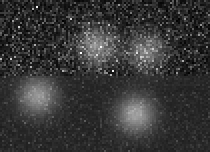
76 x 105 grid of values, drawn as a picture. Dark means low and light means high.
There are four bumps. On average the colour sits 20% of the way up the scale. The halves do not mirror each other. The bottom part is calmer, past a seam about 50% of the way down.
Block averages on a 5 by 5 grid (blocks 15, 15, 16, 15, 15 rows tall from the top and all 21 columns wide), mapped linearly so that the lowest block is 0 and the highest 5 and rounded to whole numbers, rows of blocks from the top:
0 0 1 0 0 | 0 1 5 4 0 | 2 1 1 2 0 | 3 2 1 4 0 | 0 0 1 2 0
